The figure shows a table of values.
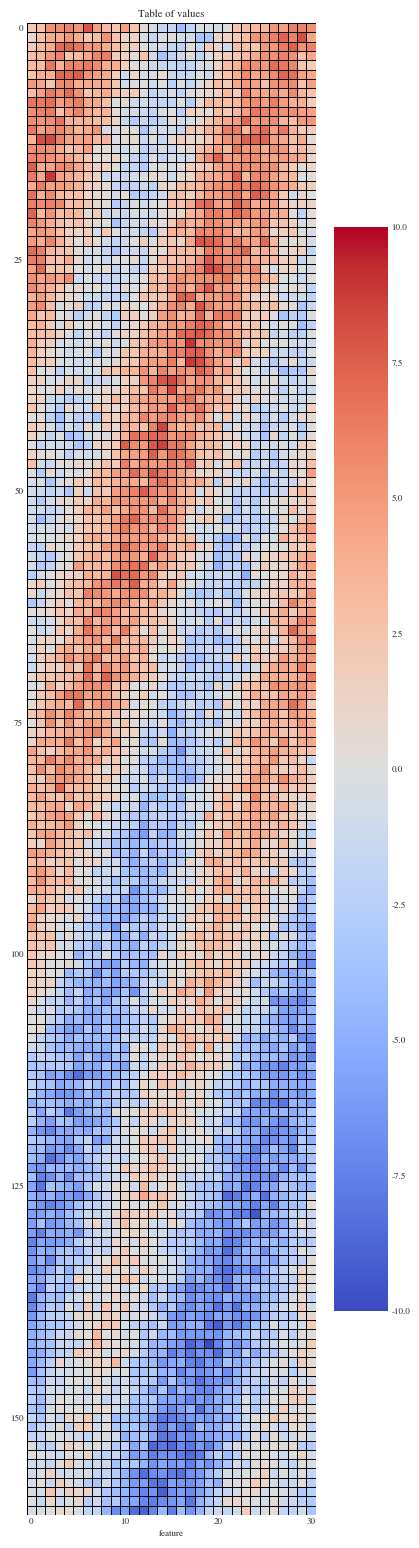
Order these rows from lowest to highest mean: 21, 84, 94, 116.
116, 94, 84, 21
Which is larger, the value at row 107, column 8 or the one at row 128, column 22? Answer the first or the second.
the first
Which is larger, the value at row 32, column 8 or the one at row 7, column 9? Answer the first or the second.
the second
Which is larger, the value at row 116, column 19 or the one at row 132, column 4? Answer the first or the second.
the first
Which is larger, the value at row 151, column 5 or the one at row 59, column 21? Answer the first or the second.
the first
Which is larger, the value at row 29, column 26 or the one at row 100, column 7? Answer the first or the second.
the first
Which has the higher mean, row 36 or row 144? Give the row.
36
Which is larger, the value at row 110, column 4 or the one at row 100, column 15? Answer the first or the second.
the second
